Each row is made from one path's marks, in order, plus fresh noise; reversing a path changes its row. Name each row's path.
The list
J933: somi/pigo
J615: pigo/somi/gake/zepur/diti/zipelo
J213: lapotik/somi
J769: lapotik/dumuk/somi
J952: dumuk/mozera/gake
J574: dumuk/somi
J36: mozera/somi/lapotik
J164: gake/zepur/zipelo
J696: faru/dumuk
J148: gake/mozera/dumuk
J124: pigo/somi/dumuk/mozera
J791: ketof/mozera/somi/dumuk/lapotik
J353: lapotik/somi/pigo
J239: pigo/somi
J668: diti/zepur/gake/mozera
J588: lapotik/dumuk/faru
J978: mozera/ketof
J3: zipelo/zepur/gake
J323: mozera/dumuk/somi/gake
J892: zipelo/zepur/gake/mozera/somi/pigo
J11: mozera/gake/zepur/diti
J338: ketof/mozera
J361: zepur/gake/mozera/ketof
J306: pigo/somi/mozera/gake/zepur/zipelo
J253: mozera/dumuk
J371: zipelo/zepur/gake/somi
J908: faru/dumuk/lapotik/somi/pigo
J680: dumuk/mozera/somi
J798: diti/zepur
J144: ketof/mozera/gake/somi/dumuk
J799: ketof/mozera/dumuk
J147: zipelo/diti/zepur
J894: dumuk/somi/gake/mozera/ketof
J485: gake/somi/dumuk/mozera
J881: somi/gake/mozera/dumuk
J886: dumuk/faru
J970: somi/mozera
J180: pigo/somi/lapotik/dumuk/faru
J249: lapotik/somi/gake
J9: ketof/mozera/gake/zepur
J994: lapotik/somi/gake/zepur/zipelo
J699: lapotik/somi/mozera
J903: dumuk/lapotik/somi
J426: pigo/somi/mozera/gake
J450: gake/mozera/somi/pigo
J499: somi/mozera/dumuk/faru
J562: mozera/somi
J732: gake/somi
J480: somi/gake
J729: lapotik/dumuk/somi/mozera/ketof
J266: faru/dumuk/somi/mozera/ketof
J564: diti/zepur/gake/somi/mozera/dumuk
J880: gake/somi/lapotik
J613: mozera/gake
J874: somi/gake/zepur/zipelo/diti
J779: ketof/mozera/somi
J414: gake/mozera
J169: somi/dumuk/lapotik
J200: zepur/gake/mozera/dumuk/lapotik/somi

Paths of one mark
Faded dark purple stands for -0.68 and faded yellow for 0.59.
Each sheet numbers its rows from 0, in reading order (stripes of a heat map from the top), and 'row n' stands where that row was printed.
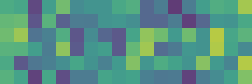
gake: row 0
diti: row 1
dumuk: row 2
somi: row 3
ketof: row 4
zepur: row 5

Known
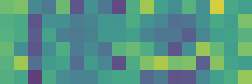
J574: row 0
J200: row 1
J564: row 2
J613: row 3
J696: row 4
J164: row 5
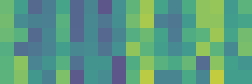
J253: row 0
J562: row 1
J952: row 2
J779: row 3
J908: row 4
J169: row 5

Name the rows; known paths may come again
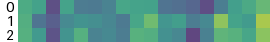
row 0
J371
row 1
J9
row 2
J414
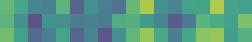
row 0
J499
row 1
J11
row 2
J253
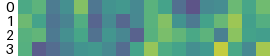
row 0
J880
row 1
J323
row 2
J266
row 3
J338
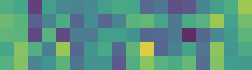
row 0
J164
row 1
J952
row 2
J798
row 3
J213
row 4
J908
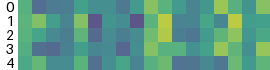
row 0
J779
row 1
J169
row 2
J36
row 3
J799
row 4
J994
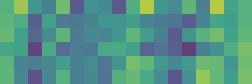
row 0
J903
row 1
J564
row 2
J450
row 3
J3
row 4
J791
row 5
J613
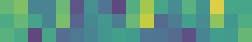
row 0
J574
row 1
J699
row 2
J668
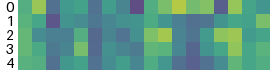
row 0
J696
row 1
J200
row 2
J562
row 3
J881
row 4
J874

